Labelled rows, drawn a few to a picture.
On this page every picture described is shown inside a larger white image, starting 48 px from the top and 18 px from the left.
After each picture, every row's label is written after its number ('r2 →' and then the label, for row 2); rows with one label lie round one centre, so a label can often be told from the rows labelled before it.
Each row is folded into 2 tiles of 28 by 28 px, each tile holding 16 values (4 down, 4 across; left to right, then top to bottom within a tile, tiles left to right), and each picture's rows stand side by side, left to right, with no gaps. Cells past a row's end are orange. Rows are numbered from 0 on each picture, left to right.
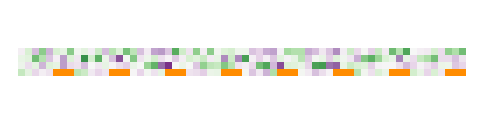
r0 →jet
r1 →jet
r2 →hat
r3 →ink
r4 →hat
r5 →hat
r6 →jet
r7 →jet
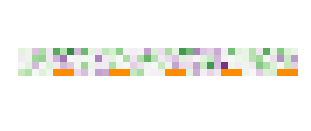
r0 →jet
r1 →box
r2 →jet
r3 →hat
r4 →ink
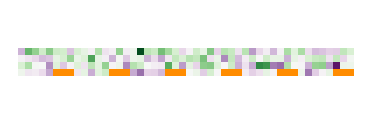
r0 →box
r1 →ink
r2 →box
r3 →ink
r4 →hat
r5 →hat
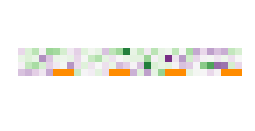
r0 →box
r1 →jet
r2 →ink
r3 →hat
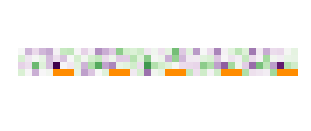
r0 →hat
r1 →hat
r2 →ink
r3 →hat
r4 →hat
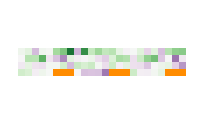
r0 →jet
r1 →box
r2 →jet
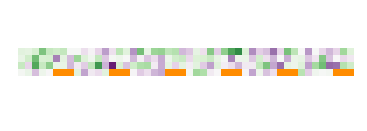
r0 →ink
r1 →hat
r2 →box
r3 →jet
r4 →hat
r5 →hat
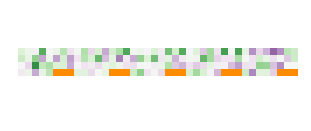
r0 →ink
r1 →jet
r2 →jet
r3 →jet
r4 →hat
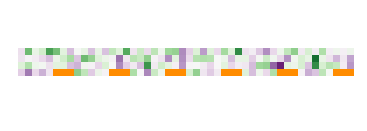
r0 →box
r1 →jet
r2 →ink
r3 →jet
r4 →hat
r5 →ink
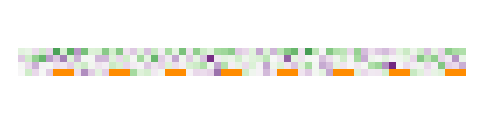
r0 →jet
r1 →box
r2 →jet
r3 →box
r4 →jet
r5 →box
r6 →hat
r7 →jet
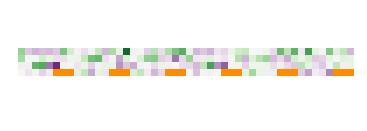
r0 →hat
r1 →jet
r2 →jet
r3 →hat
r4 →jet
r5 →box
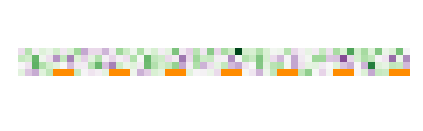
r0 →ink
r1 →hat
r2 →ink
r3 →jet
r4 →ink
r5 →jet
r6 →ink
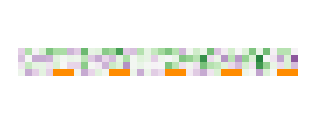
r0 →box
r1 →box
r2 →box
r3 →ink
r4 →ink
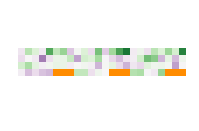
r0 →box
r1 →jet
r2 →jet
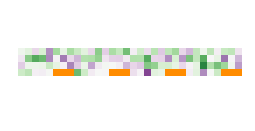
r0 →jet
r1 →jet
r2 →ink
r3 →ink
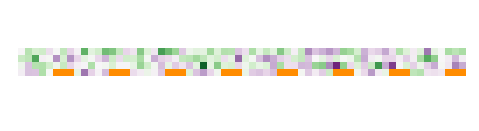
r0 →ink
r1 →box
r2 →box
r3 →ink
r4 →box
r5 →hat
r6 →hat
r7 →jet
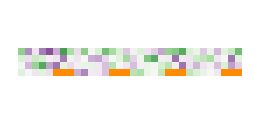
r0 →hat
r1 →box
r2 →jet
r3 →jet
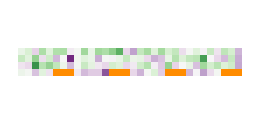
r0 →ink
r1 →box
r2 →box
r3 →ink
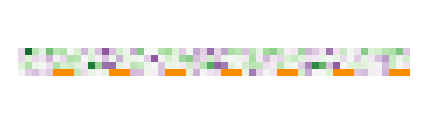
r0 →box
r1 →hat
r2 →box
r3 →hat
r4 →box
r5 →hat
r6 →box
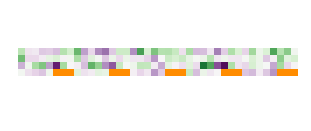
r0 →hat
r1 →hat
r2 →box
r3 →hat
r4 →box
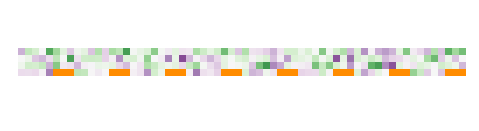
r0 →box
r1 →jet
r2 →ink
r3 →box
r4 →hat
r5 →ink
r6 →hat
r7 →jet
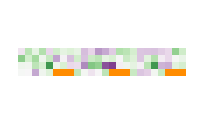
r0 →ink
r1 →hat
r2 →hat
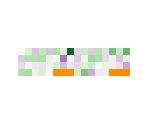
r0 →jet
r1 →jet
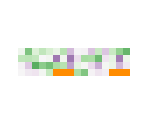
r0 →ink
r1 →jet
